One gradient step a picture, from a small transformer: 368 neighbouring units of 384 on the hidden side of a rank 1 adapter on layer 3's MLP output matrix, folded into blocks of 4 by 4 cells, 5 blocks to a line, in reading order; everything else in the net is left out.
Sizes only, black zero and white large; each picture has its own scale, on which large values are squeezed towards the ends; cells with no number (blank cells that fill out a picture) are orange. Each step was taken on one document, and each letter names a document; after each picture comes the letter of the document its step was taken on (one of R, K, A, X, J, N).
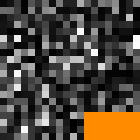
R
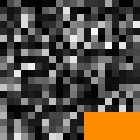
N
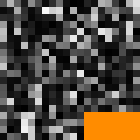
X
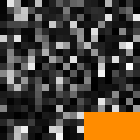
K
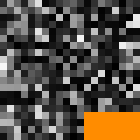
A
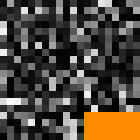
X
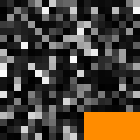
X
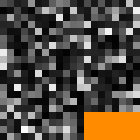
X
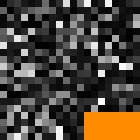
R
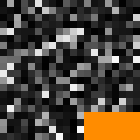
R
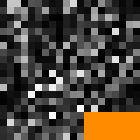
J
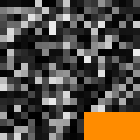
N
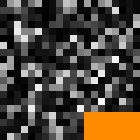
J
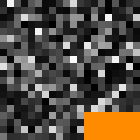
A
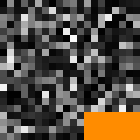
N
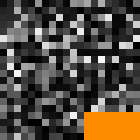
N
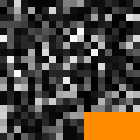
A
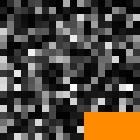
R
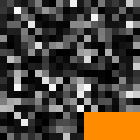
X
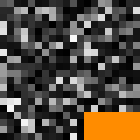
X
